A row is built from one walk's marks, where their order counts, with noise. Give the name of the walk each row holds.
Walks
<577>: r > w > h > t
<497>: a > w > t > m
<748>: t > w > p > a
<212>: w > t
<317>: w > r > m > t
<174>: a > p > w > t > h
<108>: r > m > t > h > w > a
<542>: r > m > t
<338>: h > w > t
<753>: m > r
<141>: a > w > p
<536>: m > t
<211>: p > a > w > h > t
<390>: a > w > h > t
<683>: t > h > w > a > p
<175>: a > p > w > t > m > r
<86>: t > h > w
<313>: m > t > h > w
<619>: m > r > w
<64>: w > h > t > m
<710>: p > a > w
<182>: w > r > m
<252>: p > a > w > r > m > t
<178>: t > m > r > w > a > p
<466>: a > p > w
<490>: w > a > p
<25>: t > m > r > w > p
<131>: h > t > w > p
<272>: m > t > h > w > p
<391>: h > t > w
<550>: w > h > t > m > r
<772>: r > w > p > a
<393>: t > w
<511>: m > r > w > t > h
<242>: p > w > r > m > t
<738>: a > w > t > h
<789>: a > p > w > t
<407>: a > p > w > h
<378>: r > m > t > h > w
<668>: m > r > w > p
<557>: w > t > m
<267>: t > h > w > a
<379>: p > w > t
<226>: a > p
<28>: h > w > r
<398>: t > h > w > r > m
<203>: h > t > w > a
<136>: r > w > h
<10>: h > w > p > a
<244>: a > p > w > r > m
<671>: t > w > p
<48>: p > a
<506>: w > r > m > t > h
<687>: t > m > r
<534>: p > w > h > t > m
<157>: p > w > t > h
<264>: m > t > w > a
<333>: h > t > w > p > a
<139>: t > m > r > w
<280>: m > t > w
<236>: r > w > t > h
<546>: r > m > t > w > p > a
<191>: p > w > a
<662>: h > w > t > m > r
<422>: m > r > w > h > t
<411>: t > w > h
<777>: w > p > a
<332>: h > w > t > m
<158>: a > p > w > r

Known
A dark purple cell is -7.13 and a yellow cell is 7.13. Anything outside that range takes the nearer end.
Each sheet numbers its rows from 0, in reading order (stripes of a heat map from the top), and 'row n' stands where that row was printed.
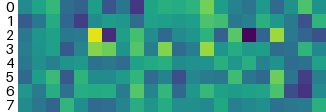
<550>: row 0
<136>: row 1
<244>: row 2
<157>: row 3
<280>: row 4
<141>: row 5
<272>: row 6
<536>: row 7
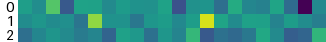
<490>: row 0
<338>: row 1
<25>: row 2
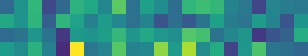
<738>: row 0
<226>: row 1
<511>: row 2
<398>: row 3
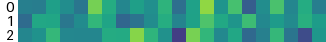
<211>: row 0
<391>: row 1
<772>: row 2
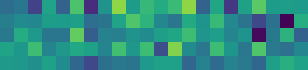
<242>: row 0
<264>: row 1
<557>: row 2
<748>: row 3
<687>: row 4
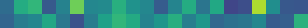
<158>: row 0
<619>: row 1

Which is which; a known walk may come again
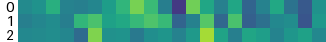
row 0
<772>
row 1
<191>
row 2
<338>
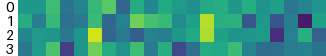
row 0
<86>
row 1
<108>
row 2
<332>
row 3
<174>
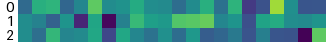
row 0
<158>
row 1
<317>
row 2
<178>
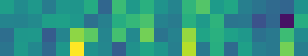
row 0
<313>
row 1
<264>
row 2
<157>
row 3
<534>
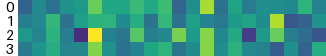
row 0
<379>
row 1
<671>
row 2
<398>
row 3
<203>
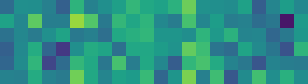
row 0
<212>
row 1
<267>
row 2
<280>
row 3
<136>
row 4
<738>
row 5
<211>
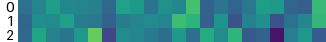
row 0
<25>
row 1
<139>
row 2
<497>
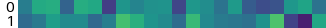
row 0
<175>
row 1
<668>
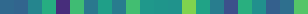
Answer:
<422>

